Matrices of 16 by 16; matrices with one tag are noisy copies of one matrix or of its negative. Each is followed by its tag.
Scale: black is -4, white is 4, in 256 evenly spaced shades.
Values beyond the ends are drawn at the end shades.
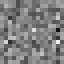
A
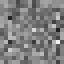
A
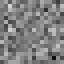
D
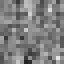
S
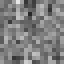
S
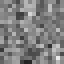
S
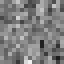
S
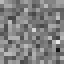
A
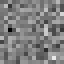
D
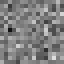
D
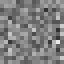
A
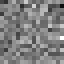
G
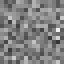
A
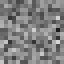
A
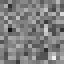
D
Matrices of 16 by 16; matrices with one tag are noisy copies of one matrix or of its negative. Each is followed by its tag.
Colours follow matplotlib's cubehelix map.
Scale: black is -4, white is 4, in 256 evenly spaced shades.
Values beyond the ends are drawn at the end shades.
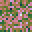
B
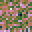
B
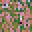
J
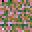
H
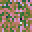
J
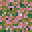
B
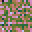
H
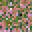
B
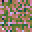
H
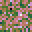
B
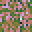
J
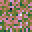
B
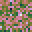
B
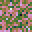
B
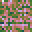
H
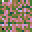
H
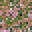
B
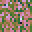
J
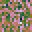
J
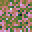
B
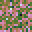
B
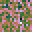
J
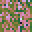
J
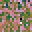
J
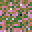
B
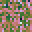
J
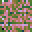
H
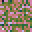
H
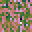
J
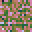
H
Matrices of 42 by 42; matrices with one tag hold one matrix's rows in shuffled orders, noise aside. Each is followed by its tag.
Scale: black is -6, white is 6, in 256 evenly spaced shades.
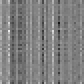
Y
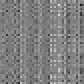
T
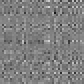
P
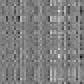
T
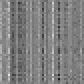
Y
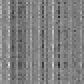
Y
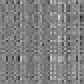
T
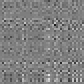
P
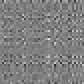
P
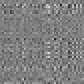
P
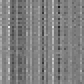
Y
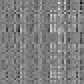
T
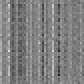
Y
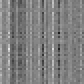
Y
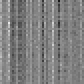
Y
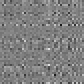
P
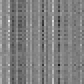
Y
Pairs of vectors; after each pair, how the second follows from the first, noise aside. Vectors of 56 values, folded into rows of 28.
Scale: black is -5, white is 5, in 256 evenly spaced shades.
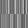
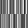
scaled up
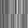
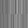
shrunk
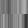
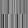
shuffled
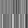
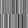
shuffled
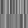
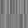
shrunk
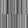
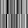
scaled up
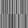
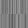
shrunk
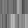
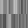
reversed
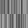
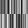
scaled up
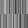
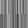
shuffled
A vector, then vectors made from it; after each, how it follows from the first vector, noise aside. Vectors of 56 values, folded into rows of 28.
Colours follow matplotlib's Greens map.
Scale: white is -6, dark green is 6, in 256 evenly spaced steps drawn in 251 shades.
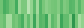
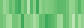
sign-scrambled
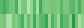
copied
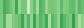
copied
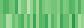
copied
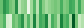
scaled up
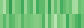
reversed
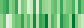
scaled up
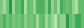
reversed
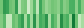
scaled up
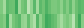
sign-scrambled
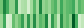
scaled up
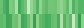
sign-scrambled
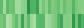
sign-scrambled
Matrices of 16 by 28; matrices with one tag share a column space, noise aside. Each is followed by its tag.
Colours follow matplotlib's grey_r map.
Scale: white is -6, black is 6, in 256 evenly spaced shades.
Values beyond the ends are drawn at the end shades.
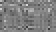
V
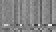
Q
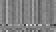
Q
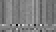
Q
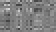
V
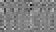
V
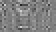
V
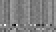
Q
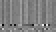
Q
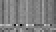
Q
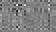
V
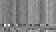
Q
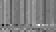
Q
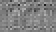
V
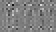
V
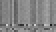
Q
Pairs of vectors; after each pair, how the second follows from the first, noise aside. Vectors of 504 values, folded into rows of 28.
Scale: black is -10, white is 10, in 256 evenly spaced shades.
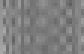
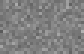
shuffled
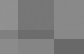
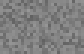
shuffled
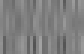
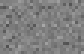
shuffled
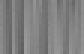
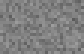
shuffled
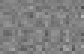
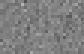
shuffled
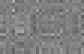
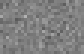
shuffled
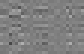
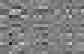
scaled up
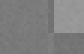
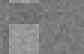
wrapped around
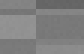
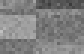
scaled up
